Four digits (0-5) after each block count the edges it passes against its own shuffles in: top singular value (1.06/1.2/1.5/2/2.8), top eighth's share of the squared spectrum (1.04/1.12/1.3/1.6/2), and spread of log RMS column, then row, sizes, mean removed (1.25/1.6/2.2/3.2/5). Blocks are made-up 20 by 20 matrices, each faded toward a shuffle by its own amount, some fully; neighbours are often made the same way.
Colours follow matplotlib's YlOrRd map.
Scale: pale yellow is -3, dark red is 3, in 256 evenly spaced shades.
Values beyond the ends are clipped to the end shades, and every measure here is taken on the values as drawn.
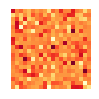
1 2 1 0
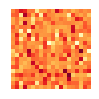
1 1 0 0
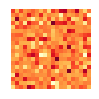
2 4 1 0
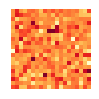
1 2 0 0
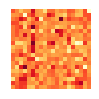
2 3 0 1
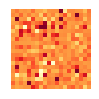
2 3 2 0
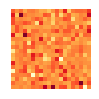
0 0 0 0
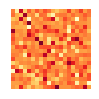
0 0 0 0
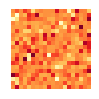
1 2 0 0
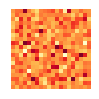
1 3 0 1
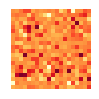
0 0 0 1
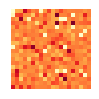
0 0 1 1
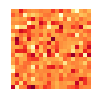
2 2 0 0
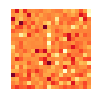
0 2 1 0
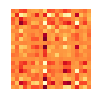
4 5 3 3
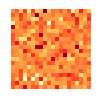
1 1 0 0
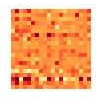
3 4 0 2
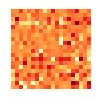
2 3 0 2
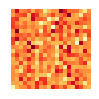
0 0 1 0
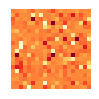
1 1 0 1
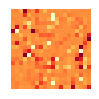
1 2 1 0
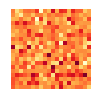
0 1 0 1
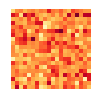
0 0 0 1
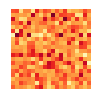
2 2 0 2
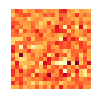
1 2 0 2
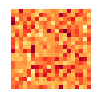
0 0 0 0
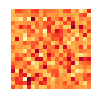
0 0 0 0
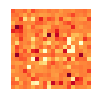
1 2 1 1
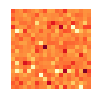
2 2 0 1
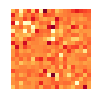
1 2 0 1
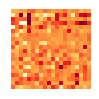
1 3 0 2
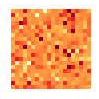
0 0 0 0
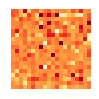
1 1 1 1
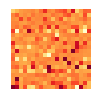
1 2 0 2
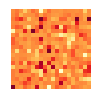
1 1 0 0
